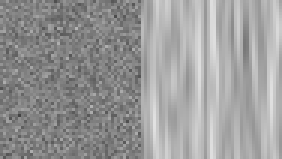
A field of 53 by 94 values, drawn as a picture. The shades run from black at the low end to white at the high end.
It is made of 1 by 2 panels. Panel 1,1: middling, fine-grained. Panel 1,2: high, streaked downward.
